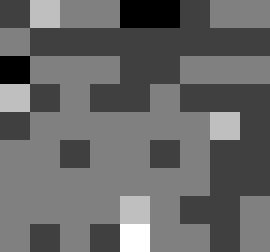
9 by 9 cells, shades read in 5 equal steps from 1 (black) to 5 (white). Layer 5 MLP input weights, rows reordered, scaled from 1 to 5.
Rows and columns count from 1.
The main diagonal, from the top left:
2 2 3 2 3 2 3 2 3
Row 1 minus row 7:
-1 1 0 0 -2 -2 -1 1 1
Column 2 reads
4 2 3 2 3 3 3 3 2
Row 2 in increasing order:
2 2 2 2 2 2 2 2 3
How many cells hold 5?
1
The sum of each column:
24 25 25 24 25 22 23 22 22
